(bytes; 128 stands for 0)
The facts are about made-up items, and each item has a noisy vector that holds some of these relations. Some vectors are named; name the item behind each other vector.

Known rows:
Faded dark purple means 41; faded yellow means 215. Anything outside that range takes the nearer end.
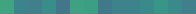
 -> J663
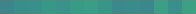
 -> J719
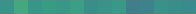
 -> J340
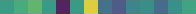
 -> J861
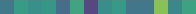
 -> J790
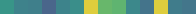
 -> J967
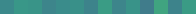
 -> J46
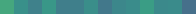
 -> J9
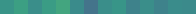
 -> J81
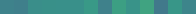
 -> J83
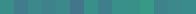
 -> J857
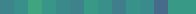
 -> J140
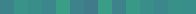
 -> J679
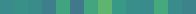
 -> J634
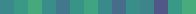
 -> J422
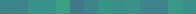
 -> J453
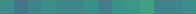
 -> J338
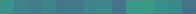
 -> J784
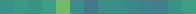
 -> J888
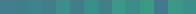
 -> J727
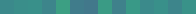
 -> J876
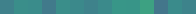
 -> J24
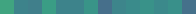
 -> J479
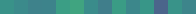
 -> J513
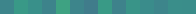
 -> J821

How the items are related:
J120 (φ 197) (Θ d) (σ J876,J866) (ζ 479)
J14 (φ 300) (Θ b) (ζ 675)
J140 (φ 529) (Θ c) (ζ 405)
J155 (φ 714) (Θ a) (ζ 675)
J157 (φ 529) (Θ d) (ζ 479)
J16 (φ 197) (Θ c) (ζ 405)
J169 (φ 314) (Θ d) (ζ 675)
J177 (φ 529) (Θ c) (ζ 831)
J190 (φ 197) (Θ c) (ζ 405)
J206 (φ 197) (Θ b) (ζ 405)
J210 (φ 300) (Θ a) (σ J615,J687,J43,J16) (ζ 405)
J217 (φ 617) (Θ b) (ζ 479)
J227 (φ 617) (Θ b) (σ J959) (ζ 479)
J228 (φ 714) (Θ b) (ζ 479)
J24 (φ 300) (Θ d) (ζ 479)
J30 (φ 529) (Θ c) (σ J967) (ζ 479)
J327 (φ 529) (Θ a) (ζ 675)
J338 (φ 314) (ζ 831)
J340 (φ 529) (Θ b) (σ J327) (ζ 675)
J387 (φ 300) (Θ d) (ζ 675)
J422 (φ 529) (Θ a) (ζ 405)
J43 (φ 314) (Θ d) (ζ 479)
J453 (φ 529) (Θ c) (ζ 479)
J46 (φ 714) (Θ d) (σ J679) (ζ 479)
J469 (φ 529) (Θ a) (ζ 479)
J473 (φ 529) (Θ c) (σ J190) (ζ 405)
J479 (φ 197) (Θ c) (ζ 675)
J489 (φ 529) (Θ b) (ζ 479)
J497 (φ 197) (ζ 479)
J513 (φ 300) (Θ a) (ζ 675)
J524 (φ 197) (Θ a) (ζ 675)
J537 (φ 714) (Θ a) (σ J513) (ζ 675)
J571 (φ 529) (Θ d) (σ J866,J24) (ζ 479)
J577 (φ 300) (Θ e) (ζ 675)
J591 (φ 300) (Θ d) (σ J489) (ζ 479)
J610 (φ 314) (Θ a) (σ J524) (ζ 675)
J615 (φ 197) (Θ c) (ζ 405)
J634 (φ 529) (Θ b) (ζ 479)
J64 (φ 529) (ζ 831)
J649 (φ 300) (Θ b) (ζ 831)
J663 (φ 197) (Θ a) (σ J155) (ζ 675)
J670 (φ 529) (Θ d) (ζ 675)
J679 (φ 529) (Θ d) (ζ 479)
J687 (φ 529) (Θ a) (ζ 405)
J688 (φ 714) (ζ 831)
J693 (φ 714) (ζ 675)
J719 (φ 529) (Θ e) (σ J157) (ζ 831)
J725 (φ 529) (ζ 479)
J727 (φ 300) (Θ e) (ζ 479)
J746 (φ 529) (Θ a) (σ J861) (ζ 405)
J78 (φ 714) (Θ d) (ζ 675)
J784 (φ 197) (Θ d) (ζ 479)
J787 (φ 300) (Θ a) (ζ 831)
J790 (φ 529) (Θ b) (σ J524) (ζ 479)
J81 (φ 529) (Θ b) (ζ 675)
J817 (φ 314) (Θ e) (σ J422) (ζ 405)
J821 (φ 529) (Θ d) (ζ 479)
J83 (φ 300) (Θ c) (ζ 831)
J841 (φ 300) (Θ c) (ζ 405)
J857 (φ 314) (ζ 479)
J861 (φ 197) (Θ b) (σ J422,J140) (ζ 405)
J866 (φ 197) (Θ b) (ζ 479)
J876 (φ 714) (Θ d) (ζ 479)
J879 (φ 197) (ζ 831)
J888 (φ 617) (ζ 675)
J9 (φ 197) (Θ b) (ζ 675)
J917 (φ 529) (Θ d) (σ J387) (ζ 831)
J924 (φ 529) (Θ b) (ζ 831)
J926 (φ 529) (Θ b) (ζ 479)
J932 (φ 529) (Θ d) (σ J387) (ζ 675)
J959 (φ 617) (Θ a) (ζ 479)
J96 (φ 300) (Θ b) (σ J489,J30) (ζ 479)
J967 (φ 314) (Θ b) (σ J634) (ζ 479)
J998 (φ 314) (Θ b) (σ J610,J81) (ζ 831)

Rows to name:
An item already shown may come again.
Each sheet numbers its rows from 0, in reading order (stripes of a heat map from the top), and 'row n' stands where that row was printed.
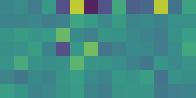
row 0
J610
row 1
J210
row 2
J888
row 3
J817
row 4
J932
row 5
J787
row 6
J169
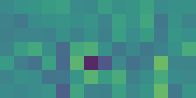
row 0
J924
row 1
J83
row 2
J727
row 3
J746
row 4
J524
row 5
J96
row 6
J998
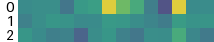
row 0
J30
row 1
J473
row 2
J120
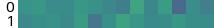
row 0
J14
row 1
J489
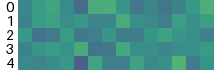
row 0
J746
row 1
J227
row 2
J879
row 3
J217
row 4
J998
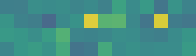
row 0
J841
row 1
J967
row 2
J693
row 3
J217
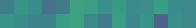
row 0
J591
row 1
J513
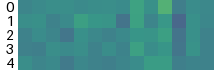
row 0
J649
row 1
J577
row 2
J24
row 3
J841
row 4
J43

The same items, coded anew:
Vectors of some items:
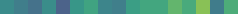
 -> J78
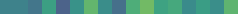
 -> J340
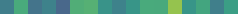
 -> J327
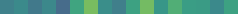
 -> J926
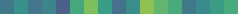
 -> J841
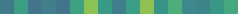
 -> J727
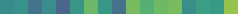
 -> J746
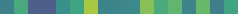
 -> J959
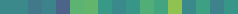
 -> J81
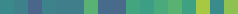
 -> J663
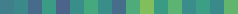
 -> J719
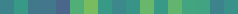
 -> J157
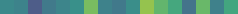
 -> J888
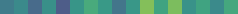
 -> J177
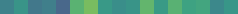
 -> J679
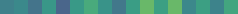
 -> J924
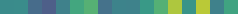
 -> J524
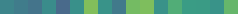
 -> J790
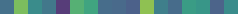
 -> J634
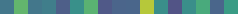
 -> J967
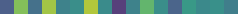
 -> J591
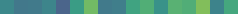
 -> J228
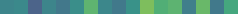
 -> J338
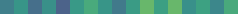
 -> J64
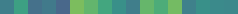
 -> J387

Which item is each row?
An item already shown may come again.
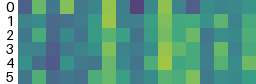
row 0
J96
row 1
J857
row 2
J787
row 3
J888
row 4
J998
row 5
J513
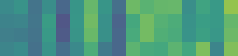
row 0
J746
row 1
J473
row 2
J473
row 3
J537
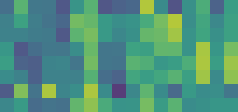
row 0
J967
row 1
J422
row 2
J140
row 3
J861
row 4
J120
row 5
J663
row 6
J591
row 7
J24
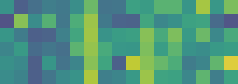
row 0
J861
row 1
J489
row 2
J43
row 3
J24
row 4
J210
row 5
J217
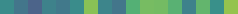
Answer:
J817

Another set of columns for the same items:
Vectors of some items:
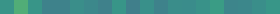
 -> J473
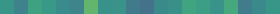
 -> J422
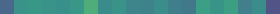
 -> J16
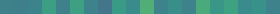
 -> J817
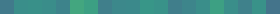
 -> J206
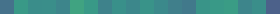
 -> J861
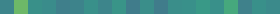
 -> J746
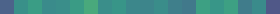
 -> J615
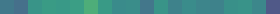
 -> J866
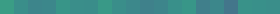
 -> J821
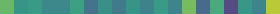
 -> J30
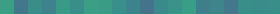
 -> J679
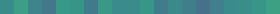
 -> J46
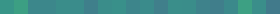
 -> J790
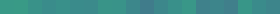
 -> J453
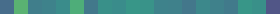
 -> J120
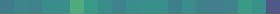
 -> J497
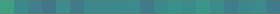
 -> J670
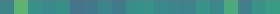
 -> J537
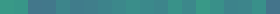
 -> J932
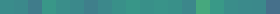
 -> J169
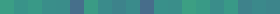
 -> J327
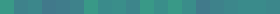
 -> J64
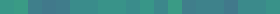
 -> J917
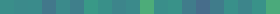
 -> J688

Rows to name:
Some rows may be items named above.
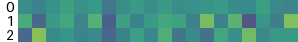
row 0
J217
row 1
J967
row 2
J210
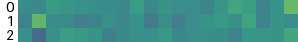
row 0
J841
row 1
J746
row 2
J727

